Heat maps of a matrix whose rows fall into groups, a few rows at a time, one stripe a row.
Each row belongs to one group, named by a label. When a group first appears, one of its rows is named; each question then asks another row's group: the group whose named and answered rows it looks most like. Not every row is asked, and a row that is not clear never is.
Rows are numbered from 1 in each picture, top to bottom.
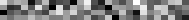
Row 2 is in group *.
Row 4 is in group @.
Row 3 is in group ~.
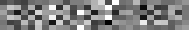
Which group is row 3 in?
@
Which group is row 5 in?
*
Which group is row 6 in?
@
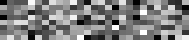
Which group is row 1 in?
~
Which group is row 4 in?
~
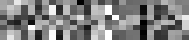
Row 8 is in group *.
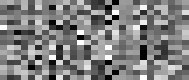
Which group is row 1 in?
@
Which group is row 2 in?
*
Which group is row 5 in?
*
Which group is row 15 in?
@
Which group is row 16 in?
*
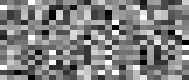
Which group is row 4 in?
*
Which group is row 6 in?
@
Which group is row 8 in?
~
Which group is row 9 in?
@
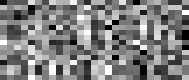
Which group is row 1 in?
~
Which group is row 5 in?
@
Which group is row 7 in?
@
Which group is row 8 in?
@
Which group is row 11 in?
~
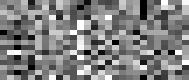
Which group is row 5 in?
@
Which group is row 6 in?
@
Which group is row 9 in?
@
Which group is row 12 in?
@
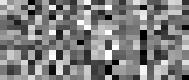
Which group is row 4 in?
*
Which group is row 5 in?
@
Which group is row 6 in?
@
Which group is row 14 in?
*
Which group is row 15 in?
*
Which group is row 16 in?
@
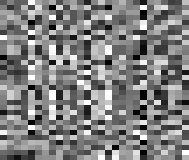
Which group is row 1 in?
~
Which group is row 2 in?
*
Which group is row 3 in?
~
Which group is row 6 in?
*
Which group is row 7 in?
~
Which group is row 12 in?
~
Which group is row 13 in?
*
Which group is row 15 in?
@
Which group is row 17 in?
@
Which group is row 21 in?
@
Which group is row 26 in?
~
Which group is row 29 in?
~
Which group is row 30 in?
@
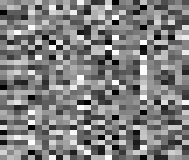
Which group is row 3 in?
~
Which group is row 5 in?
@
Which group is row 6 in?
~
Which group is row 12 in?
*
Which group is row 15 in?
@
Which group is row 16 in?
@
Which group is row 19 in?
@
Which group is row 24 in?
@
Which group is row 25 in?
~
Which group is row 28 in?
@
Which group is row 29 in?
~
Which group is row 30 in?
@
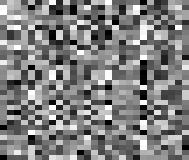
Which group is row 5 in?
@
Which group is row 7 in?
*
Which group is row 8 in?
*
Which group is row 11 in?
@
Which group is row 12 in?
@
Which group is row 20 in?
~
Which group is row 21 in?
*
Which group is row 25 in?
*
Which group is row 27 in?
~
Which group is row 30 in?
@
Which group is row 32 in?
~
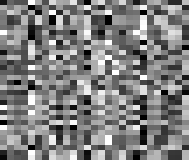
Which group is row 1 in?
~
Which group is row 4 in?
*
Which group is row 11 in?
~
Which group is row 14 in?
~
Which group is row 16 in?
@
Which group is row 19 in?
@
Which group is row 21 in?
~
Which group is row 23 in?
~
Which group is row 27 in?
~
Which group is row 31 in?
~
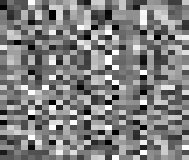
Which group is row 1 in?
~
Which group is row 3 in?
*
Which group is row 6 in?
@
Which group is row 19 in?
~
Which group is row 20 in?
@
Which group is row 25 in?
~
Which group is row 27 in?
@
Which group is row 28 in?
~
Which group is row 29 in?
*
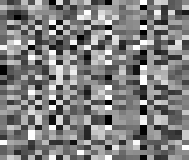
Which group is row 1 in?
*
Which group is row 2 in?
~
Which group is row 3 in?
@
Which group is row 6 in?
*
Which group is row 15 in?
~
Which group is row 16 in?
*
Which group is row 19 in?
~
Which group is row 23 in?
~
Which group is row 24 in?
*
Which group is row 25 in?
*
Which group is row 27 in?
~
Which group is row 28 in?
~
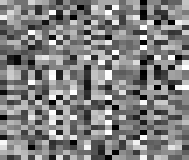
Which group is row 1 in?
~
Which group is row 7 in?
~
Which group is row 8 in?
*
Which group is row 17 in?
~
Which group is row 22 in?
@
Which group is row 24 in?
~
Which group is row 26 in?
@
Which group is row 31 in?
@
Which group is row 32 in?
*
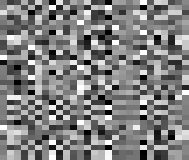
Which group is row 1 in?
*
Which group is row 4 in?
*
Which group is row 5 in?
@
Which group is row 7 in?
*
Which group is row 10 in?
~
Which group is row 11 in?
*
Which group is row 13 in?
~
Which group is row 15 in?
*
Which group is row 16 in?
~
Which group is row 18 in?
@
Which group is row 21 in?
*
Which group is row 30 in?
*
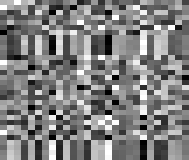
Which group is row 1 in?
@
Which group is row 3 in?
*
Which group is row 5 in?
@
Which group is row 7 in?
~
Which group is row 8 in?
*
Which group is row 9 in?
*
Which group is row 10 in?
*
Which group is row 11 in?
*
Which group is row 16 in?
@
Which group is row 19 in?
*
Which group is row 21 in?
@
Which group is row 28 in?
*
